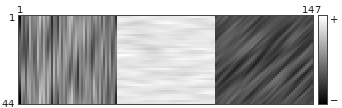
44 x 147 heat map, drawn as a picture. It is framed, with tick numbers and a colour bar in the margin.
It is made of 1 by 3 panels. Panel 1,1: middling, streaked downward, strong in contrast. Panel 1,2: very high, streaked across, faint in contrast. Panel 1,3: low, slanting up to the right.
